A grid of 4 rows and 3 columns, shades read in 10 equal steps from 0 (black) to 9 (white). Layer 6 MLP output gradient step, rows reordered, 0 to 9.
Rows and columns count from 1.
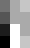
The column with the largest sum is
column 2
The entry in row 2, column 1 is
3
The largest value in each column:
4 9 7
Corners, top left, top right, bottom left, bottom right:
4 7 0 7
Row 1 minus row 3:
3 -3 1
